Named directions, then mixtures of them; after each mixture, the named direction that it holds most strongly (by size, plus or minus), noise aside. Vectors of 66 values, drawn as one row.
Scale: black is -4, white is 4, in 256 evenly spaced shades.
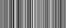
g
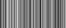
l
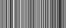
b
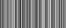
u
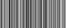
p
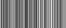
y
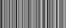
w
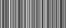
p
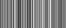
g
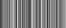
w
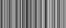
p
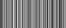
w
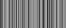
w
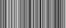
l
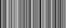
l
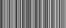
u
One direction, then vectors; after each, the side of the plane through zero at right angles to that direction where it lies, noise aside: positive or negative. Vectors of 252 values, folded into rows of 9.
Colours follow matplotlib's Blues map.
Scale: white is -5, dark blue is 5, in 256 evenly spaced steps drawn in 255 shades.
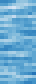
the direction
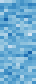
negative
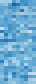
negative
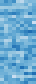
positive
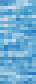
positive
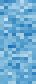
positive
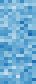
positive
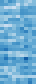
positive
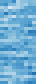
positive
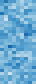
positive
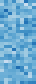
positive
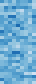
negative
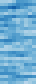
negative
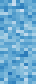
negative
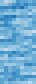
negative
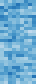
negative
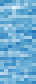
positive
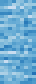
positive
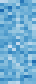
negative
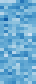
negative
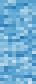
negative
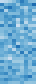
negative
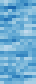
negative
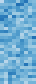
negative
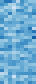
positive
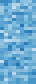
positive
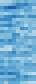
negative
